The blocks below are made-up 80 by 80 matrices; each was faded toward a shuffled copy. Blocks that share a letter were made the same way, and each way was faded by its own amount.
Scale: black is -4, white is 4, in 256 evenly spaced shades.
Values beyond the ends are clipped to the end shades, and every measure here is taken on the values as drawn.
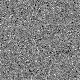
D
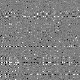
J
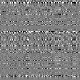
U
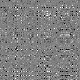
J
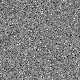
D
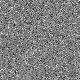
D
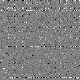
J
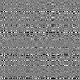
U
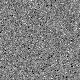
D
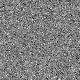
D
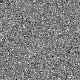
D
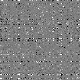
J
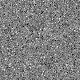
D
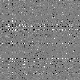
J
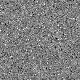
D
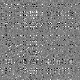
J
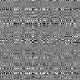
U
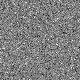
D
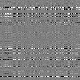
U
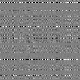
U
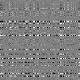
U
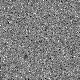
D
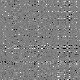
J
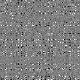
J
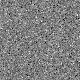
D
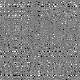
J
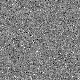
D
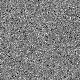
D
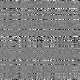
U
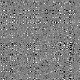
J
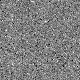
D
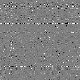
J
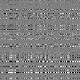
U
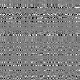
U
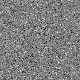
D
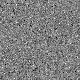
D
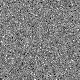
D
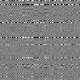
U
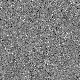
D
